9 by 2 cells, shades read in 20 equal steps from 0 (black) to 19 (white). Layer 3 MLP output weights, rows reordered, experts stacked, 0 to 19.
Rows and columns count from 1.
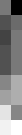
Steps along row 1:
down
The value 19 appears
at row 9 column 2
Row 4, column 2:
9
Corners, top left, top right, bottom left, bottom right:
9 0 18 19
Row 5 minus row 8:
-11 -1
